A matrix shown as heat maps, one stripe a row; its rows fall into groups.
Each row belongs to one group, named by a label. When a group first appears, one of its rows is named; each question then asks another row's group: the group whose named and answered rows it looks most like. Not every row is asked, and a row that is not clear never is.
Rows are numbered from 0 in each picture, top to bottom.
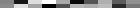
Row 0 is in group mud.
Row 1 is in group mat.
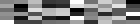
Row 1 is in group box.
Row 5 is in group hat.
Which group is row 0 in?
box
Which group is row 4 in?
box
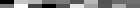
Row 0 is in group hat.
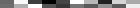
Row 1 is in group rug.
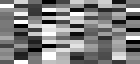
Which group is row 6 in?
mud
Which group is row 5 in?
mat
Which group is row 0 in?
mat
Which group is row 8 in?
mud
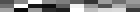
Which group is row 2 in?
box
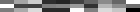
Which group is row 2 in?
box
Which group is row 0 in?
rug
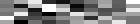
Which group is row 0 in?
rug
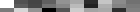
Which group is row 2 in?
mat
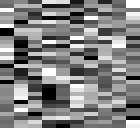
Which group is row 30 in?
rug
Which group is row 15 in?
box
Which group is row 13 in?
mud
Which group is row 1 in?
rug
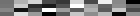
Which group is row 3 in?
mat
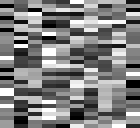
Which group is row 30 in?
box
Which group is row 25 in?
mud
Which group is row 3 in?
rug
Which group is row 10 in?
box
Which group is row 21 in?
box
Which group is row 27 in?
mud
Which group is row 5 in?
box
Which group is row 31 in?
box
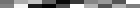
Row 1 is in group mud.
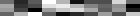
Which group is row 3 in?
rug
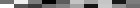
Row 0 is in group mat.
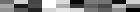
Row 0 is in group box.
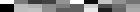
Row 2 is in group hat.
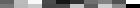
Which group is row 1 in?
box
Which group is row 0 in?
rug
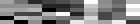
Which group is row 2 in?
rug
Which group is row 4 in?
hat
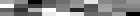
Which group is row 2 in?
mud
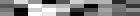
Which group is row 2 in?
mud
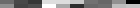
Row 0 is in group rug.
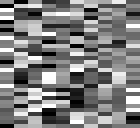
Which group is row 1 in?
hat
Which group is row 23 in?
mud
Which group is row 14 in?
rug
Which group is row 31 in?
hat
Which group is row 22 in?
rug
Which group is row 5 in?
hat
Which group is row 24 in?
rug
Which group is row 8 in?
mud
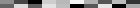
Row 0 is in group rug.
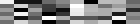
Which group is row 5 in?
mat
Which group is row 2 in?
box
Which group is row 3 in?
mat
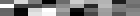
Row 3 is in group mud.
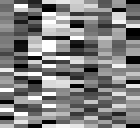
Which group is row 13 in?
rug
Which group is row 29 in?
hat
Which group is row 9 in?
box
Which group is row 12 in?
mud
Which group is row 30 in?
mat
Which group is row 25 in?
hat
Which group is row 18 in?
rug
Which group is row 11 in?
mud
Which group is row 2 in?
mat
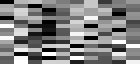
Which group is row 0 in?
hat
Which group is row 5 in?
box
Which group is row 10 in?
box
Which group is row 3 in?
mat
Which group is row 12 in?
mat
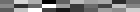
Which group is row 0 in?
mat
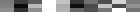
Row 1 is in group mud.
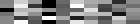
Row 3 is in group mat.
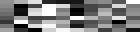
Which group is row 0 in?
rug
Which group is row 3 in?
mud
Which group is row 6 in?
mud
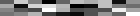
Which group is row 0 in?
mat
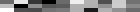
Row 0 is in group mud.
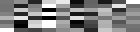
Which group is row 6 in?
mud
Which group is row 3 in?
mud
